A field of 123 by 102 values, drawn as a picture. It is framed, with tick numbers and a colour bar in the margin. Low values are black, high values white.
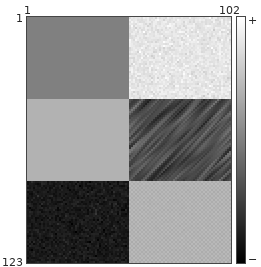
It is made of 3 by 2 panels. Panel 1,1: middling, flat. Panel 1,2: very high, fine-grained, faint in contrast. Panel 2,1: high, flat. Panel 2,2: low, slanting up to the right. Panel 3,1: very low, fine-grained, faint in contrast. Panel 3,2: high, checkered, faint in contrast.
